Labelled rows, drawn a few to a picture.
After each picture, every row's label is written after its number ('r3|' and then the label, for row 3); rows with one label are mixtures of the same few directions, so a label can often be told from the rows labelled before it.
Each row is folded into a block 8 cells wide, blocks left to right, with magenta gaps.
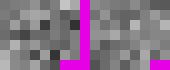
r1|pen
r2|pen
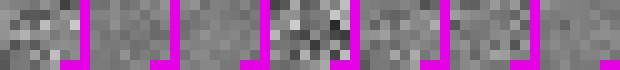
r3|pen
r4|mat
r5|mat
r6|mat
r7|pen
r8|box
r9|mat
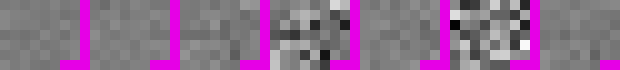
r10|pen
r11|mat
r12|pen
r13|pen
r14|mat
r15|box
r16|pen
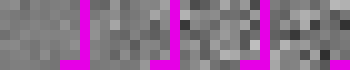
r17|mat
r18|mat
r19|box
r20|pen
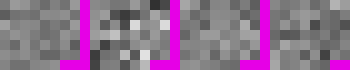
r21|box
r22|pen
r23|mat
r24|pen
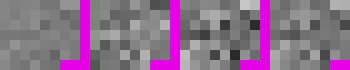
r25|pen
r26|pen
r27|pen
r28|pen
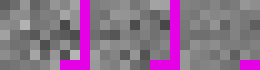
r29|mat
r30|pen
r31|pen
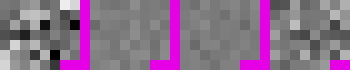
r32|pen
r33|box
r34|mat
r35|mat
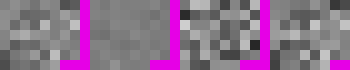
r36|pen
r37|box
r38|box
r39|pen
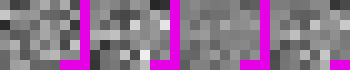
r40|box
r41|pen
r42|pen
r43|pen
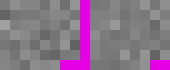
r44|box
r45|mat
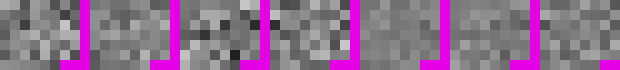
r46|mat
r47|pen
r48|pen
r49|box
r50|mat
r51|pen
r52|box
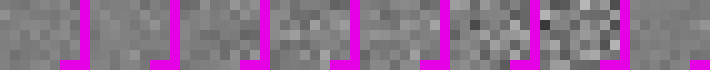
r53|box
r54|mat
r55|mat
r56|pen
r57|pen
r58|mat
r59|box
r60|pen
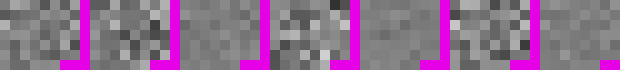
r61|box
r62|mat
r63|box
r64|pen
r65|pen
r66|box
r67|box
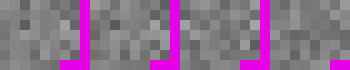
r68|mat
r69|mat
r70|box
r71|mat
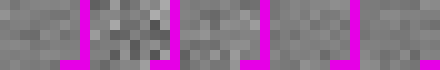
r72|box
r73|mat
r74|pen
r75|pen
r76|pen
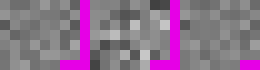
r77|box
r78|pen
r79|box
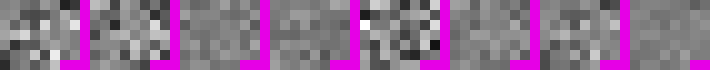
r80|pen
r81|mat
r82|box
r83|pen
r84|box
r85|mat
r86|pen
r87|pen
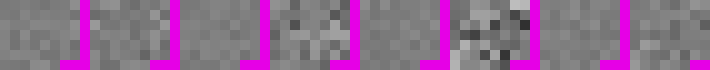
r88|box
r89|box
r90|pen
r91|mat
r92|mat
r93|pen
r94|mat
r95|pen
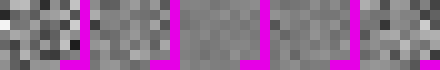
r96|box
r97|box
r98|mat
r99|box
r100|mat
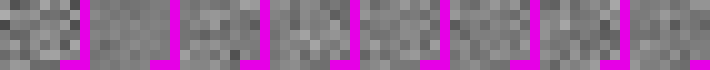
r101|box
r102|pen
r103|pen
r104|mat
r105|box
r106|box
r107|mat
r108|pen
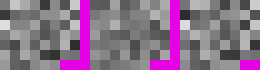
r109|box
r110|mat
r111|box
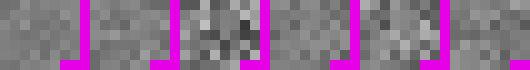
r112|mat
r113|pen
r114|mat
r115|mat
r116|mat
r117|pen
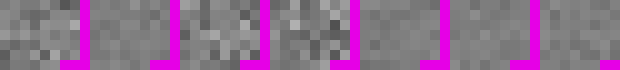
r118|pen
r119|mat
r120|mat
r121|mat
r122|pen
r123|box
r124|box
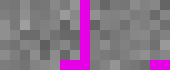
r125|mat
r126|box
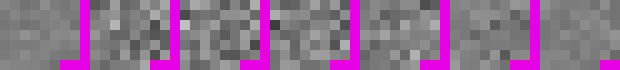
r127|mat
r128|mat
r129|box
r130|box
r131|pen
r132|pen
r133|mat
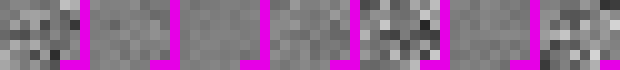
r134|pen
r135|mat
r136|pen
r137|mat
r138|mat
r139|mat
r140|pen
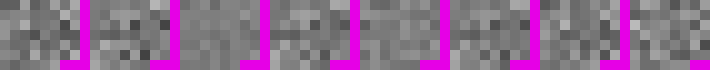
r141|mat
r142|pen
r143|mat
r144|pen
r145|box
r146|pen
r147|mat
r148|box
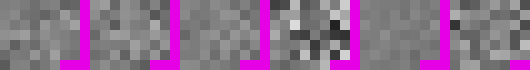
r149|pen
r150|mat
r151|mat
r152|mat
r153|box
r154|box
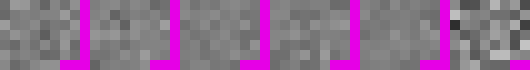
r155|box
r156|pen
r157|box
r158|pen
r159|mat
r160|box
